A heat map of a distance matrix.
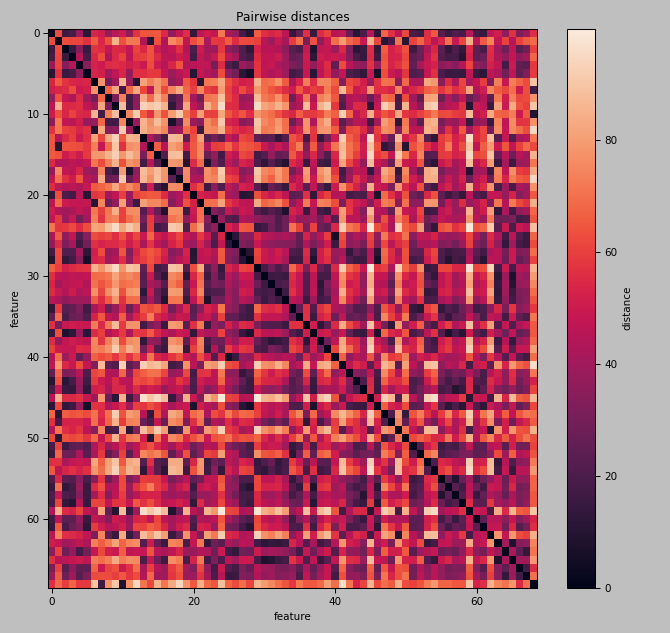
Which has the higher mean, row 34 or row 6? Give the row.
6
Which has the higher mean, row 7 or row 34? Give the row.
7
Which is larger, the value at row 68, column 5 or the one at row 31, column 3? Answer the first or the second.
the first
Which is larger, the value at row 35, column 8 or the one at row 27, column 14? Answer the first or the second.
the second
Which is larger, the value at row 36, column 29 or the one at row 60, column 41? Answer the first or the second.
the second
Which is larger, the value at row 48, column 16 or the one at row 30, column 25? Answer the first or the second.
the second
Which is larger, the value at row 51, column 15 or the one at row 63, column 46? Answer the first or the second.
the first
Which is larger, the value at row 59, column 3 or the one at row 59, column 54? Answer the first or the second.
the second
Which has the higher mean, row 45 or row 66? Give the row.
45
